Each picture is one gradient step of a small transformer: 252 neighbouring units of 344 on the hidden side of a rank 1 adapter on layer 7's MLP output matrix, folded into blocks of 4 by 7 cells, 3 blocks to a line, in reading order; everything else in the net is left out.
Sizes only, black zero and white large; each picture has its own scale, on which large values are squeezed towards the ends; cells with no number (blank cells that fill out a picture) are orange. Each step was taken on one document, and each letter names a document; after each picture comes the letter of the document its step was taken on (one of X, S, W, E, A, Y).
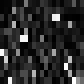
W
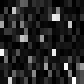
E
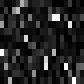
W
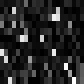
E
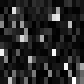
E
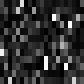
W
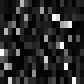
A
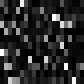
A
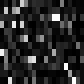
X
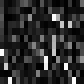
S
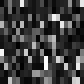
S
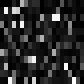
X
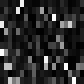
A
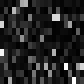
E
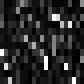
S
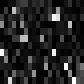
E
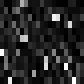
W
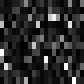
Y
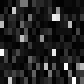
E
